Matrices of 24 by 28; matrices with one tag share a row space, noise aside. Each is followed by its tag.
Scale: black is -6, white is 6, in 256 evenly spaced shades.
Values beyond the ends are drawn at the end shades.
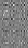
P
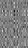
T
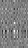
T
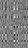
T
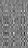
P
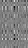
T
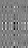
T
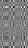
P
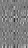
T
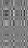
P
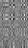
P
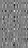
T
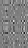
P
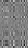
P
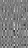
T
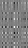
T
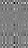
T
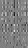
T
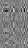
P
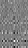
T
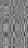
P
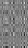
P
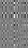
T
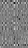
T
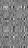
P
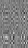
P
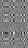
P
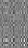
P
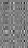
P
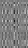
T
